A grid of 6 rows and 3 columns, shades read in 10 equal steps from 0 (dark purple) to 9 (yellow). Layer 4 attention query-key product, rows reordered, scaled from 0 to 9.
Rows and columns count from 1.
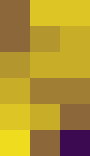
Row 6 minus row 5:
1 -3 -4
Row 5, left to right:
8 7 4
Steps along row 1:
up same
